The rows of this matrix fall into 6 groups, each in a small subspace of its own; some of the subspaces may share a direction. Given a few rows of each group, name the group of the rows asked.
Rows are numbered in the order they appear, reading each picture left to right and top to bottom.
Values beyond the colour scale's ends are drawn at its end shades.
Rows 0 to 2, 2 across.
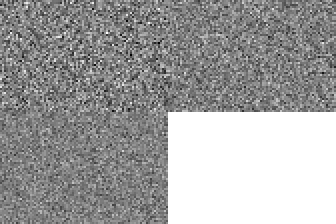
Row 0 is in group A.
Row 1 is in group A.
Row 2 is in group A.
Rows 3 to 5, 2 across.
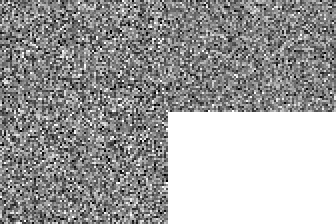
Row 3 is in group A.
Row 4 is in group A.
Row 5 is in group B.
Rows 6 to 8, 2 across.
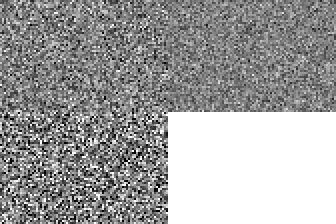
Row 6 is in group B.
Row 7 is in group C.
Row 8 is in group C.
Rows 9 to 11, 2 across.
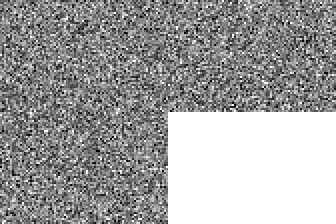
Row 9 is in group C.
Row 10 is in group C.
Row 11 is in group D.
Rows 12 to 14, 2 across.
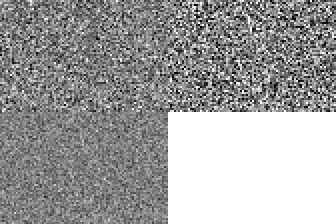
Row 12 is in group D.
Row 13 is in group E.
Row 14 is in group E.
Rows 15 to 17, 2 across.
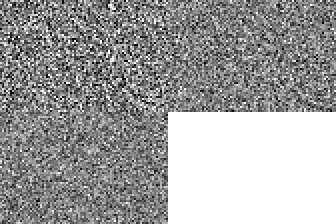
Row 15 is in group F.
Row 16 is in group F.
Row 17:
C
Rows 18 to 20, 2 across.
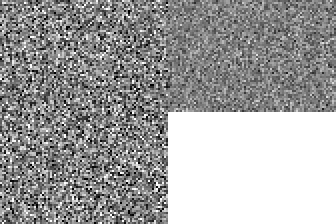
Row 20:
C
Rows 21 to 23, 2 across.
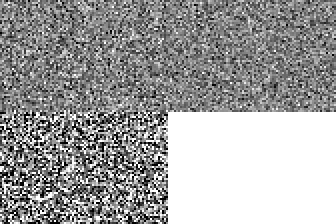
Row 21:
A
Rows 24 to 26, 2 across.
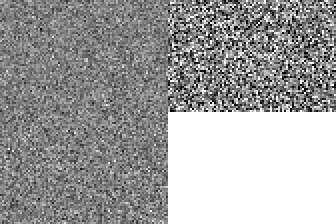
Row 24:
D
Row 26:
F
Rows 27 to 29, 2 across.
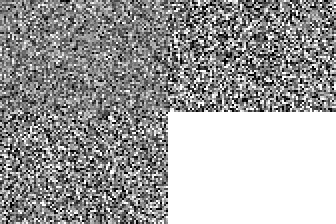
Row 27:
D
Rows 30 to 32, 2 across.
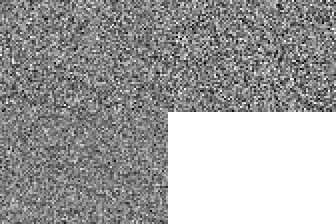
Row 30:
D
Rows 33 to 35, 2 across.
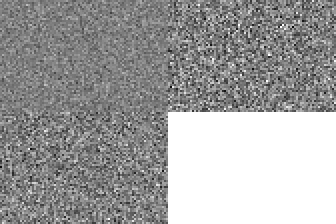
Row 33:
E
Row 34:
C
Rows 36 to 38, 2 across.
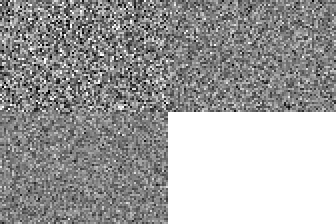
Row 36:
C
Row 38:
D
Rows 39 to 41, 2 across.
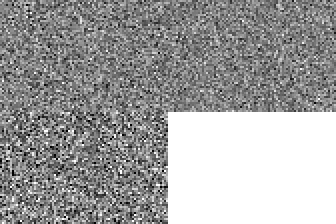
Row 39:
E
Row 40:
F
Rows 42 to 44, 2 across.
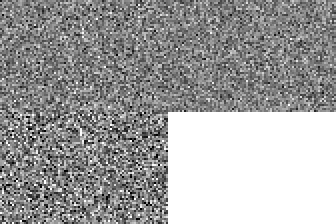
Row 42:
E
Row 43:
A
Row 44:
E
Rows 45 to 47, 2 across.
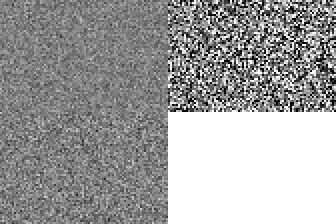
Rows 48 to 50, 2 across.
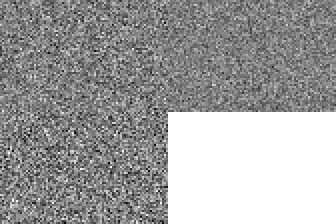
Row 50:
F
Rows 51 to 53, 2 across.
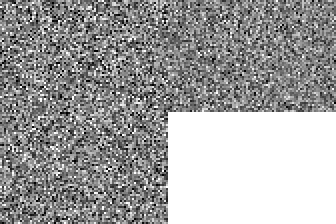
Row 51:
A
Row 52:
C
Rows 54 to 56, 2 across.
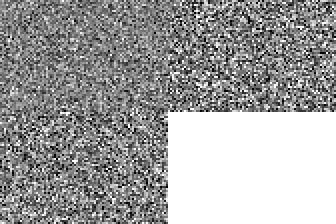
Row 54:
F
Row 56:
D
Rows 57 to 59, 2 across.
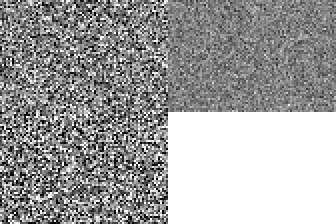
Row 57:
A
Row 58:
A
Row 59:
E
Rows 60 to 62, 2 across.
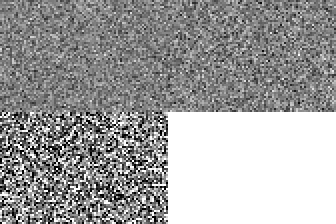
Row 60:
A
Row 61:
A
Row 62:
A
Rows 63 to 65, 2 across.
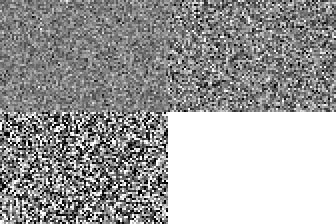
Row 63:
D
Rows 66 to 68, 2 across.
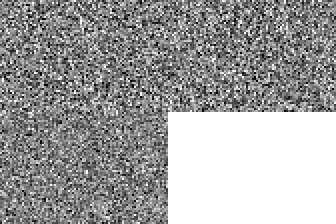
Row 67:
C
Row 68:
D
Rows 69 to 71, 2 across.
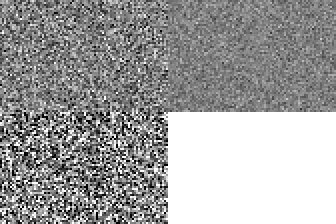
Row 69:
B
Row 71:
F
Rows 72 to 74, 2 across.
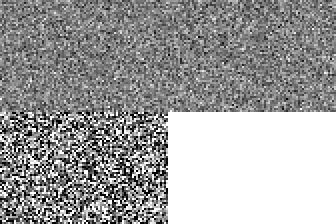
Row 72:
B
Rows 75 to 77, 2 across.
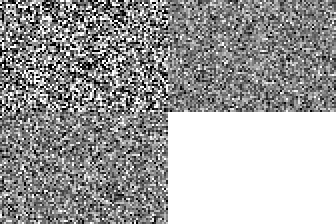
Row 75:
A
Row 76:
A
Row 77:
A
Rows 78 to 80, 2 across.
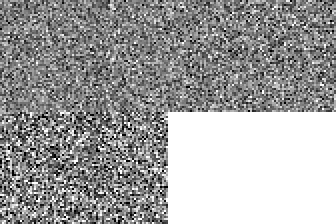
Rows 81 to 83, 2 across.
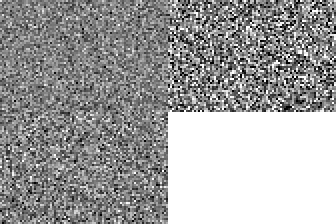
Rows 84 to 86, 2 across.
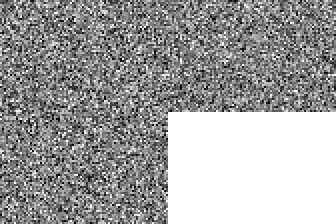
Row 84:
B
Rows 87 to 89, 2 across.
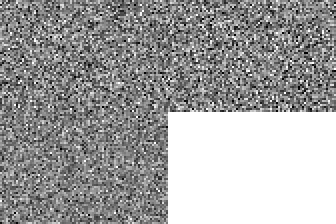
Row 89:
E
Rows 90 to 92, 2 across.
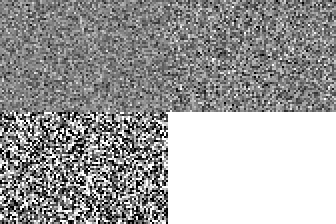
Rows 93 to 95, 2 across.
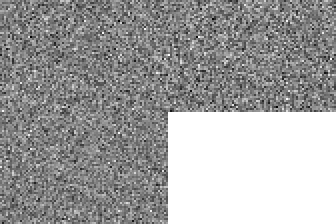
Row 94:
B
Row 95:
F
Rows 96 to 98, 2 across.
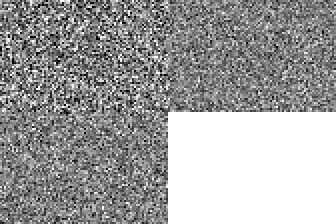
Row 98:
D
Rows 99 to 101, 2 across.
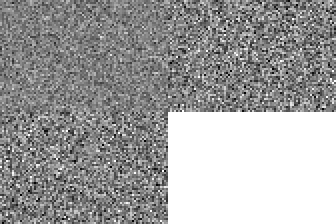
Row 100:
A
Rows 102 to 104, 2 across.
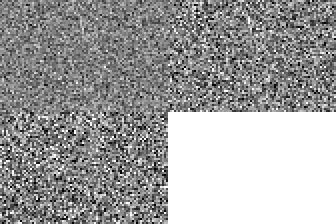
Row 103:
E
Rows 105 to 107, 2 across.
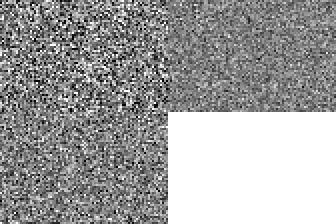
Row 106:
E
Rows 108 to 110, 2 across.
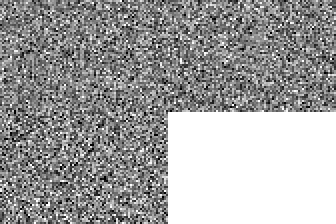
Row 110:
C
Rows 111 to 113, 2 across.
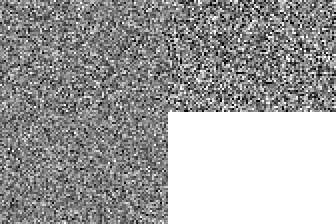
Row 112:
A
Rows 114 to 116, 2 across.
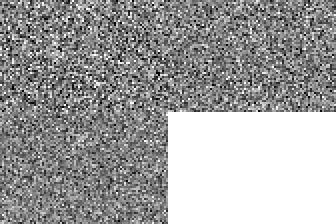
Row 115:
E
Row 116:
C
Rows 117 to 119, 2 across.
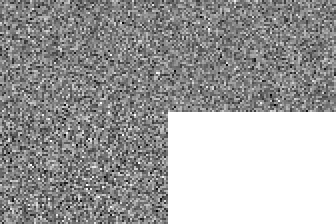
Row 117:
C
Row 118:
D
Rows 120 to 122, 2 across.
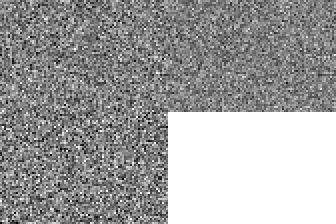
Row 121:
A
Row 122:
E
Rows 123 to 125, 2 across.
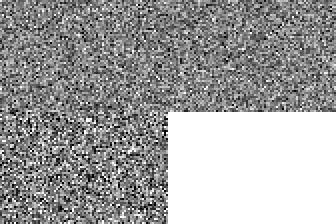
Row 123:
E
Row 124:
C
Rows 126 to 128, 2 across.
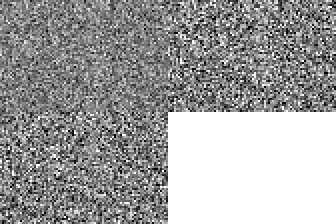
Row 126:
F
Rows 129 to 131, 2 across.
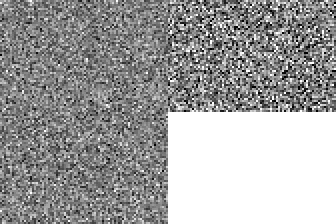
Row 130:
B
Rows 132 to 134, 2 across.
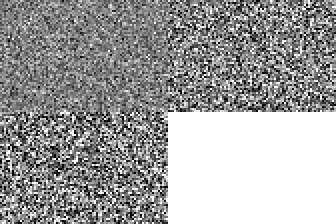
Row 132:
F
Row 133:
E
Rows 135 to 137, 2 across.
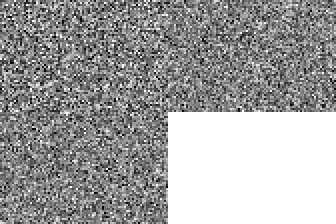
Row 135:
E
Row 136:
A
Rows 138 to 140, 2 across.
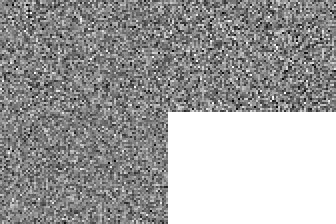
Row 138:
E
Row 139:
B
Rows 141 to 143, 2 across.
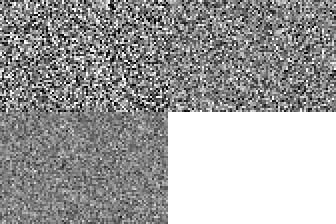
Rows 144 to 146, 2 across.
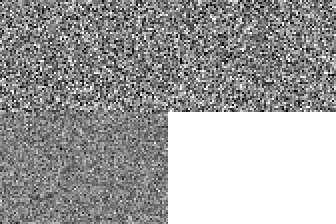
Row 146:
E
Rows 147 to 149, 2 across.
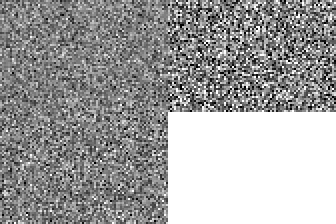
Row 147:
A
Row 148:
C
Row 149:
A
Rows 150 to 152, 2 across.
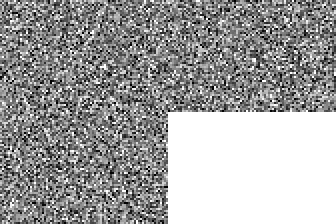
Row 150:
C
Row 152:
F
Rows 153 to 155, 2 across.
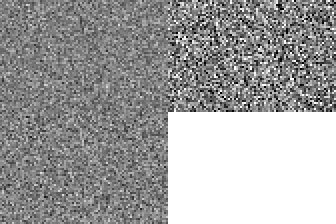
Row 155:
E
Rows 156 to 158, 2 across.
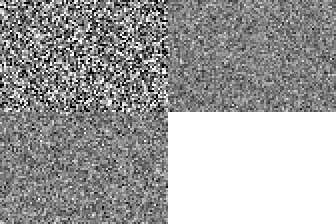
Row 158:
D
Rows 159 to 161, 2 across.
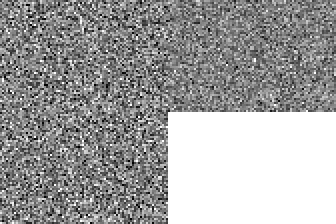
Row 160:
D
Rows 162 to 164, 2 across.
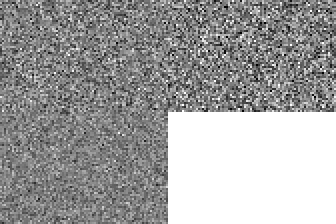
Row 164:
D
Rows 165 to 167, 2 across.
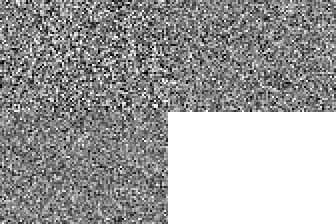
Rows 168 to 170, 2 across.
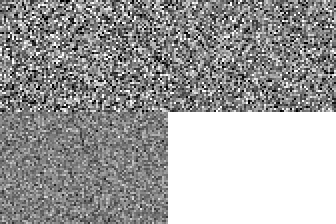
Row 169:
A
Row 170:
E
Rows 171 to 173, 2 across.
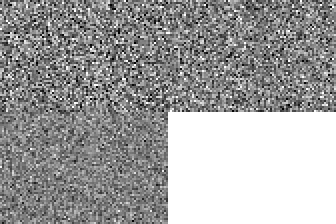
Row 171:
F
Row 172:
A
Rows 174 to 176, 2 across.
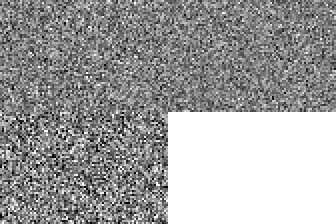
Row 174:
C
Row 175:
B
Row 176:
A
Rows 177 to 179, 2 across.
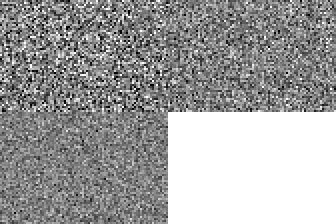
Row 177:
B
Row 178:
A
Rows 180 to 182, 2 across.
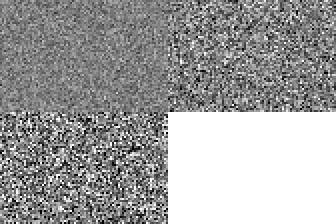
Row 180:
B
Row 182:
A
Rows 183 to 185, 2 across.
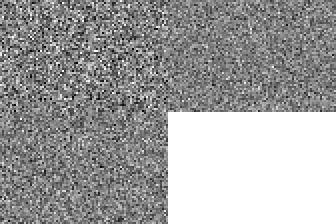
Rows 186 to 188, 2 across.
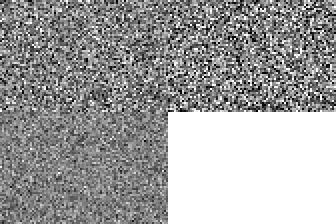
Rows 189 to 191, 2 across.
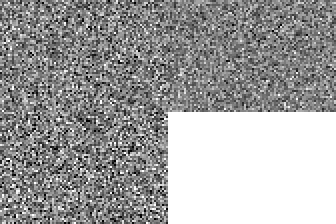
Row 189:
C
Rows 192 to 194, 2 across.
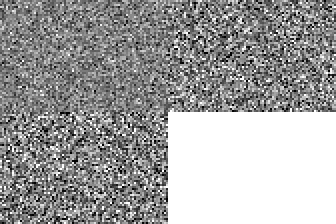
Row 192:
A
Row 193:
A
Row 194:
D
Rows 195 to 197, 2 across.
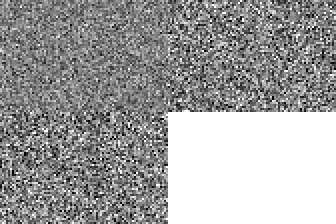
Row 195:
C
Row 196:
B
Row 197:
F
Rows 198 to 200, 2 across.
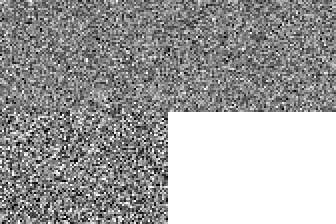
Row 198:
D
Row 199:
C
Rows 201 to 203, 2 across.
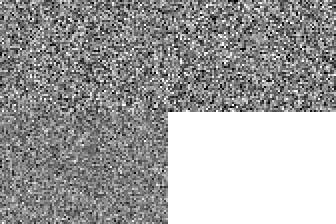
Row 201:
A
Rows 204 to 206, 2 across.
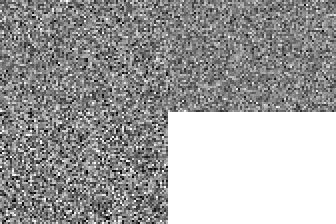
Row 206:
D
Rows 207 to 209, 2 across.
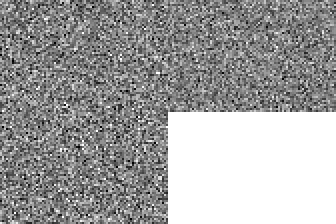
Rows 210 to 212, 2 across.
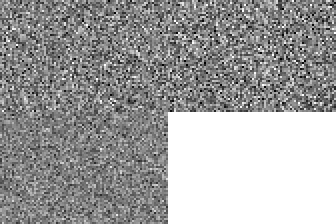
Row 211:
F
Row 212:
A
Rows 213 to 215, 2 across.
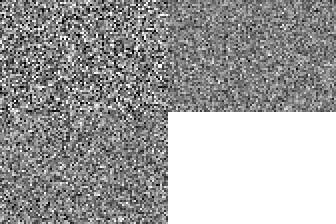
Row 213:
E
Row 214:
C
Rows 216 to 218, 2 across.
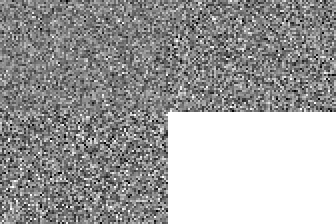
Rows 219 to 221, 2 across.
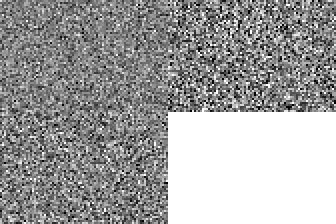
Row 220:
C
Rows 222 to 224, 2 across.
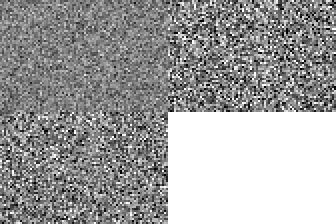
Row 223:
F
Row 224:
B
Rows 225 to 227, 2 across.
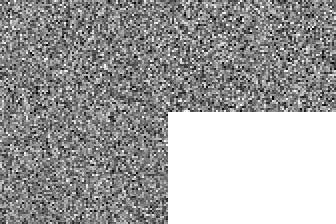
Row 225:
C
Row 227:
F
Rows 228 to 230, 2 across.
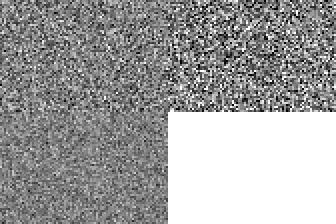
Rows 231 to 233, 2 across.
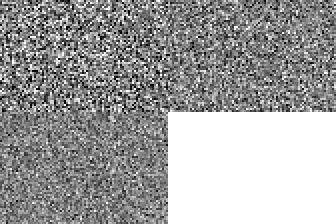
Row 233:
F
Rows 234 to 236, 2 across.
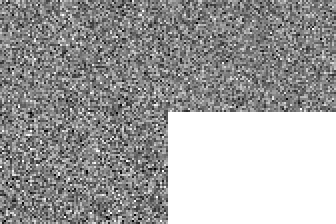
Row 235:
B
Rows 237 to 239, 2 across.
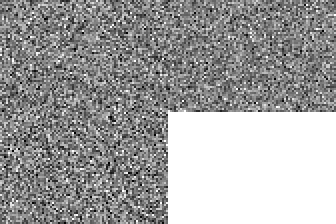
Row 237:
C
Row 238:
E
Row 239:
F
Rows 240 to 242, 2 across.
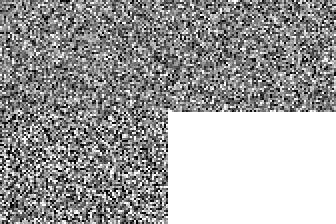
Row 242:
F
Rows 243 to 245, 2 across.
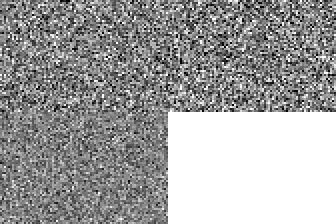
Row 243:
D
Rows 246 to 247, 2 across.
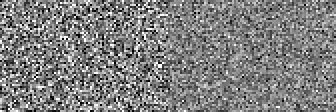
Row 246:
E
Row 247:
E
